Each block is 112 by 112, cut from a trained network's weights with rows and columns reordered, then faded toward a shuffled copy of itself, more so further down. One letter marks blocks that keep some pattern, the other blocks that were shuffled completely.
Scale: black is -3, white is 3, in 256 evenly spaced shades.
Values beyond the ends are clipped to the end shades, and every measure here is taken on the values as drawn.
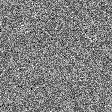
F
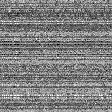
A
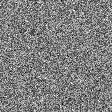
F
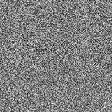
A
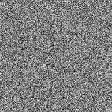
A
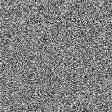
A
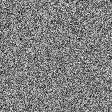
F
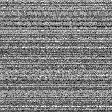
A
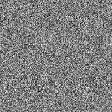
A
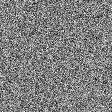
F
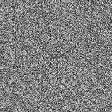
A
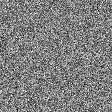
F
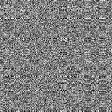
A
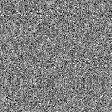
A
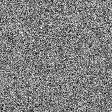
F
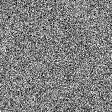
F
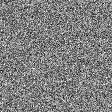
F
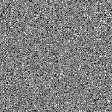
A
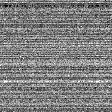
A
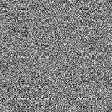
A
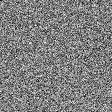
F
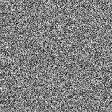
A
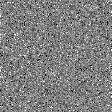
A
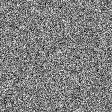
F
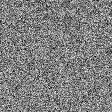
F
